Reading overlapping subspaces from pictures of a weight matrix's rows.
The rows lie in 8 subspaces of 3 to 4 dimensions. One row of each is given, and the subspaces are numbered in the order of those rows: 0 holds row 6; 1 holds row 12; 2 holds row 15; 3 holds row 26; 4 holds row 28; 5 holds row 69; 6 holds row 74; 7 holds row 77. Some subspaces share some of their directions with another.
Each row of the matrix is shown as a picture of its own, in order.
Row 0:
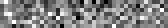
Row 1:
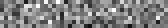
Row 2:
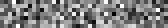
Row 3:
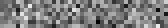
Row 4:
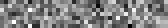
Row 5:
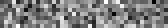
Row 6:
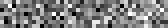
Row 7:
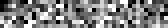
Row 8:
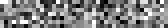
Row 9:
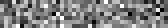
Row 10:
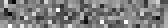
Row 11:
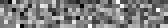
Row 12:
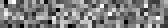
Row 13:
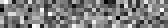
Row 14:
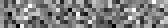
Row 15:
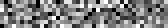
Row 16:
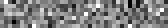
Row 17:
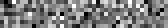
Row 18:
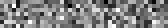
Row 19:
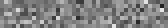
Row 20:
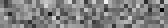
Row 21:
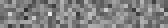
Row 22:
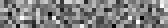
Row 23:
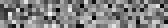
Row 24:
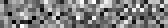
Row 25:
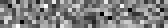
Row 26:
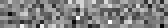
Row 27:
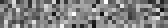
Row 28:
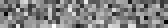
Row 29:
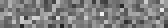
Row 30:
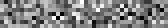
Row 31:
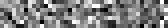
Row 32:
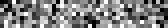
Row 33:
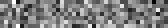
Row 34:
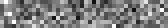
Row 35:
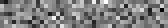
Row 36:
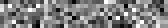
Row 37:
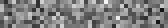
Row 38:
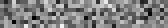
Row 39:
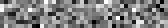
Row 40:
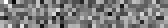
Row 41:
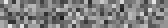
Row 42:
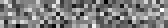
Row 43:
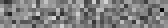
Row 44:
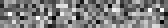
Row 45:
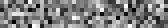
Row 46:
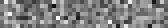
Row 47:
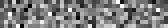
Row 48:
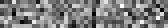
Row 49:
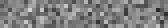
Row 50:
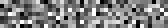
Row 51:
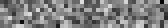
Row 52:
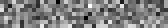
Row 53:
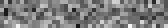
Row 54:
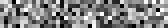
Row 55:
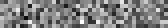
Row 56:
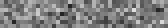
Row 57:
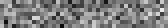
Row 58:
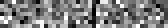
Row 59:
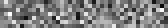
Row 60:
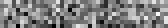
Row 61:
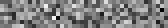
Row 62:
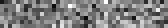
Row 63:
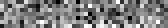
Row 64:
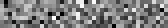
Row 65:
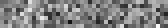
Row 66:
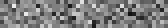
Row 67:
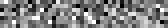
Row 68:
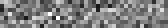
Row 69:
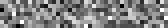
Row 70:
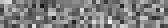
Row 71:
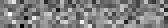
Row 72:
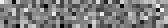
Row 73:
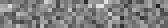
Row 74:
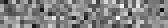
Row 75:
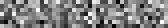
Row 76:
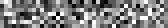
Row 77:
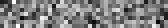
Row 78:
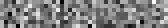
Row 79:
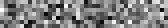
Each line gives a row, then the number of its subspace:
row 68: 2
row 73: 6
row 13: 6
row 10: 1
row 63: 2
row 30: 0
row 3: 7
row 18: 0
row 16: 6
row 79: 5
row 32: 7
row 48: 2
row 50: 2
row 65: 7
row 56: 0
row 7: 5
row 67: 7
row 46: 4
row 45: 6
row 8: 5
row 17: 6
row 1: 2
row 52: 2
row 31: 5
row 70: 3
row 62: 0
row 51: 5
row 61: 5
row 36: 6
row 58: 2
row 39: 6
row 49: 7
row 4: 6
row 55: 7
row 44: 7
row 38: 5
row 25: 5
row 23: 4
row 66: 0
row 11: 3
